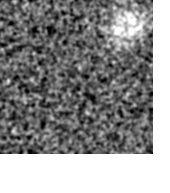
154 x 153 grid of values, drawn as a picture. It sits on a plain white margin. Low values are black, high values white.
On average the colour sits 40% of the way up the scale. A single bump stands in the top right. The texture is blotchy. No lone cell stands out from its neighbours. Neither half mirrors the other. The top right is the ninth with the highest average.
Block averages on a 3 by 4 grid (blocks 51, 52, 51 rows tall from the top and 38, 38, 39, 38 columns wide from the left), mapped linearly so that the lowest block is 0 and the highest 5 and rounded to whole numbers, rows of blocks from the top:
0 0 1 5 / 0 0 0 0 / 0 0 0 0
